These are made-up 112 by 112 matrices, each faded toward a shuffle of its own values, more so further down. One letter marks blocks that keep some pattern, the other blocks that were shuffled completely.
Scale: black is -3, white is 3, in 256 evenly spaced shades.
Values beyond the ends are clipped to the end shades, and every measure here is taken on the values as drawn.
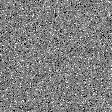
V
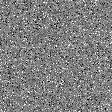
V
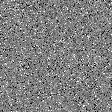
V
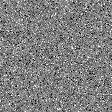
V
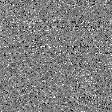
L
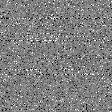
L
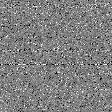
L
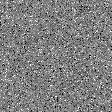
V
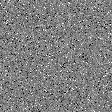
V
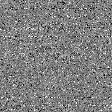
L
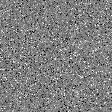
V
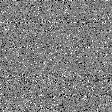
L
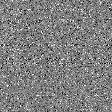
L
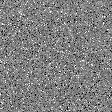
V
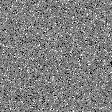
V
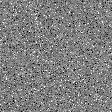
V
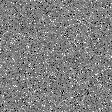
V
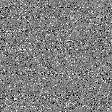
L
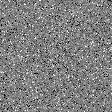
V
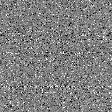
L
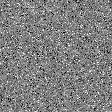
V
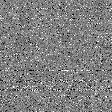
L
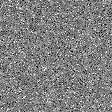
V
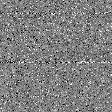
L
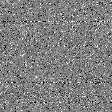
L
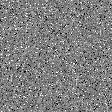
V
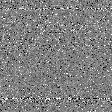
L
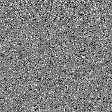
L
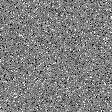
V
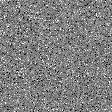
V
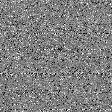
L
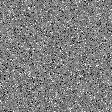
V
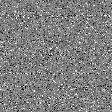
L
